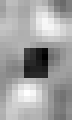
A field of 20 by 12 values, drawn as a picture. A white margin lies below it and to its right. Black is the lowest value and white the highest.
Most values sit high, with a long tail of low ones. In the centre lies a patch that is lower than the rest. No row or column stands out. The ninth with the lowest average is the centre.
